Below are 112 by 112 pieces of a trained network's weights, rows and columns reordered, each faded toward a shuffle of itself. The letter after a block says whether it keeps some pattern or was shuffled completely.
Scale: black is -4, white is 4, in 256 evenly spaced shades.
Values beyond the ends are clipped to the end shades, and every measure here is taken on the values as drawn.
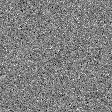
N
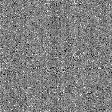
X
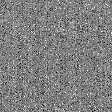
X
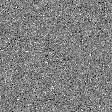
N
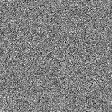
X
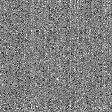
X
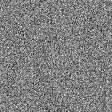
N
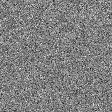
N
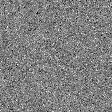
N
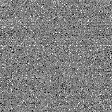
X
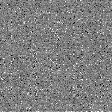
X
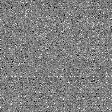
X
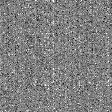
X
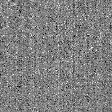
X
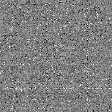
X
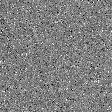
N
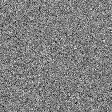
N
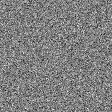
N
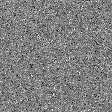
N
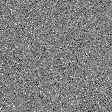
N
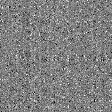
X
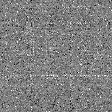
X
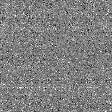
X
